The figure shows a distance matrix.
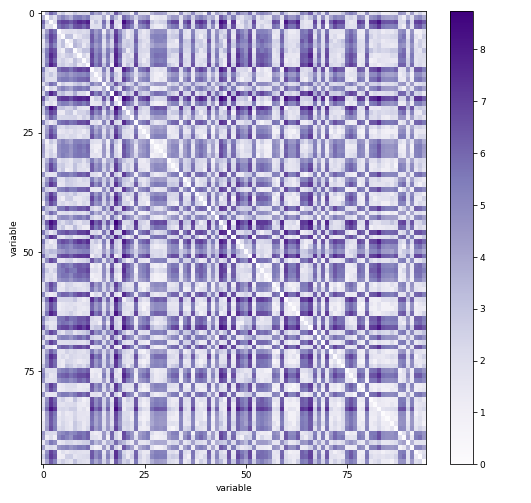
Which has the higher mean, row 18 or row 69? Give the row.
18
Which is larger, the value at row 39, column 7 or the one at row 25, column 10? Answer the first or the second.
the first
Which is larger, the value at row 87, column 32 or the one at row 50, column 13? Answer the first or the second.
the second
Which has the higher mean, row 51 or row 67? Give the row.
51
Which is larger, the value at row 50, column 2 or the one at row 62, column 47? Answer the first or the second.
the first
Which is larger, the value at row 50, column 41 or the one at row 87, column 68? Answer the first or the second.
the second
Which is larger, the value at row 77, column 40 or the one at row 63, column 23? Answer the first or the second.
the second
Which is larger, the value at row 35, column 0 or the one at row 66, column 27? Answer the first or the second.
the second
